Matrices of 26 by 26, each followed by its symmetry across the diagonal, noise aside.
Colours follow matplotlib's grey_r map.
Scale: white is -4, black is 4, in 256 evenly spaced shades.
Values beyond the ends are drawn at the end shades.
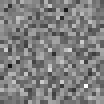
symmetric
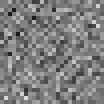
symmetric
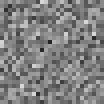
symmetric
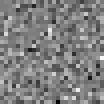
antisymmetric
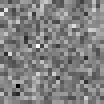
neither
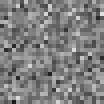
antisymmetric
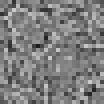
symmetric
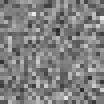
neither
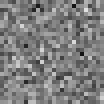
neither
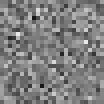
antisymmetric
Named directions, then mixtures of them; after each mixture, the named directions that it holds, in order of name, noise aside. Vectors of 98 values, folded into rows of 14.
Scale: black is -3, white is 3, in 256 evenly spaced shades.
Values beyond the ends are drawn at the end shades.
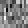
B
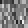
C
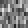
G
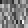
C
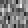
G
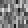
G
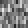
G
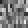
B, G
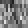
B, C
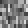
B, G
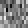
B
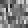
B, G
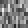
G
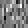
B, G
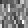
C, G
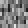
G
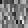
C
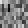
C, G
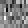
B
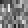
C, G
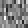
B, C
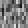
B, G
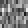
G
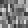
B, G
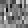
B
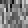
B, C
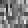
B, G
